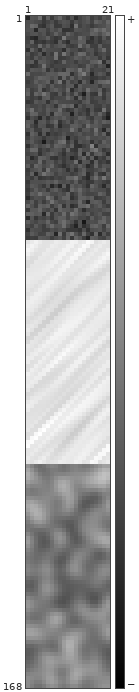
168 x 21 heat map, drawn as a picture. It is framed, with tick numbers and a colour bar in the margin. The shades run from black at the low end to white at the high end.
The table splits into 3 rows of 1 panel. Panel 1,1: low, fine-grained. Panel 2,1: very high, slanting up to the right, faint in contrast. Panel 3,1: middling, blotchy.
